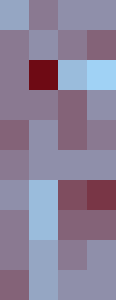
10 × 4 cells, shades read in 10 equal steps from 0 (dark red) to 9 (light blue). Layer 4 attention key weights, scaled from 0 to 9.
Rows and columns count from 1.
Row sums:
24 20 22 20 19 23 19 21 23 23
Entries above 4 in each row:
4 3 3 3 2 4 2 2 4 3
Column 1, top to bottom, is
7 5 5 5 4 5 6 5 5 4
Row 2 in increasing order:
4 5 5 6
